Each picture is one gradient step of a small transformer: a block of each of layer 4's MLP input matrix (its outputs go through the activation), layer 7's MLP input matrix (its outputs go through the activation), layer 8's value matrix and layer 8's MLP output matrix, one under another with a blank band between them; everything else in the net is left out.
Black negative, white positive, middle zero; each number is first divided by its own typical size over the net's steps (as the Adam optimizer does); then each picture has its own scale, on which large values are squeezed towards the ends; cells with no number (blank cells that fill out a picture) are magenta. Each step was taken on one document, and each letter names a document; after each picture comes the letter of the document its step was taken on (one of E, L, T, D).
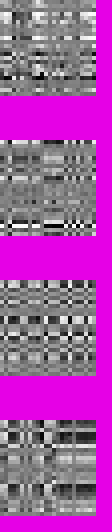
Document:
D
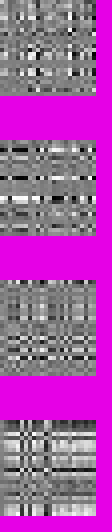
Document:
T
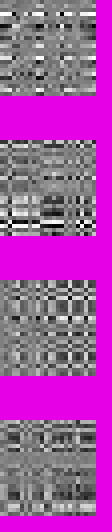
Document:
D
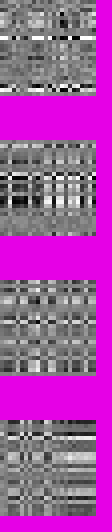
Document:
D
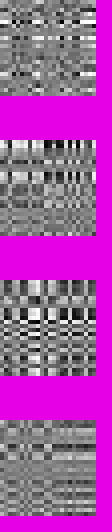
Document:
D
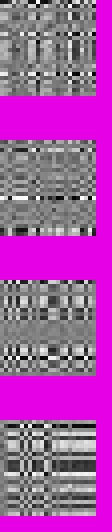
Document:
T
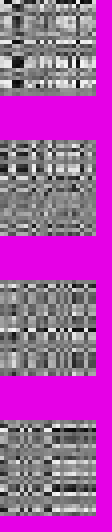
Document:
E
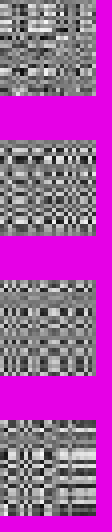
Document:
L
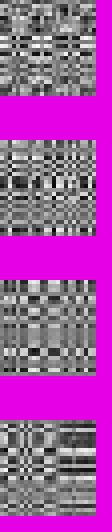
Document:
L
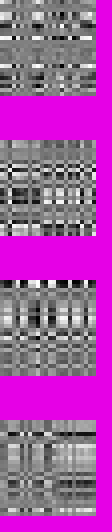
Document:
D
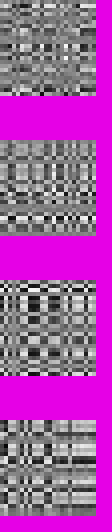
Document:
L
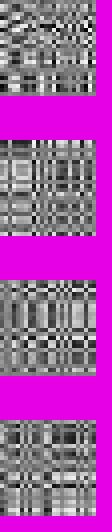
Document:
E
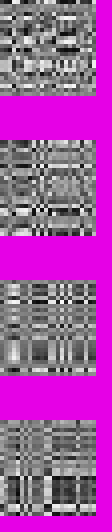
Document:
E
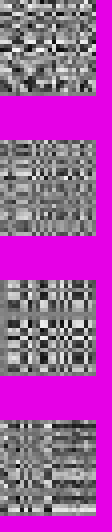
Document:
E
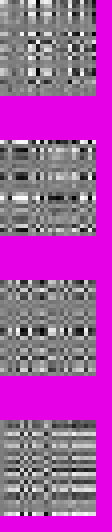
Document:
T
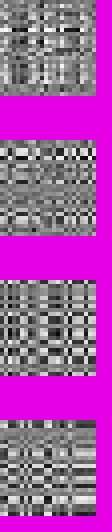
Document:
L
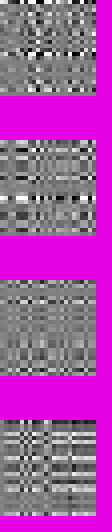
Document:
T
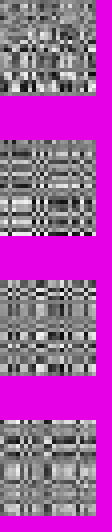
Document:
E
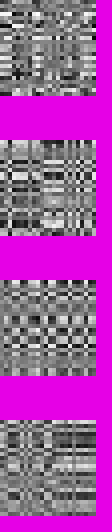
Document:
D
